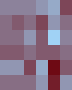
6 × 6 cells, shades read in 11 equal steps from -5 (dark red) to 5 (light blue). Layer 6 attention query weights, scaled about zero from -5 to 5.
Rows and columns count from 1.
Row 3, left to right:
0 0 2 -1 5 1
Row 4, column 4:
-1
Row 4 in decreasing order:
0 0 -1 -1 -1 -1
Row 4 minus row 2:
-1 0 0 1 -3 0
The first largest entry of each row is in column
5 5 5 3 4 4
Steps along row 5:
same down up down up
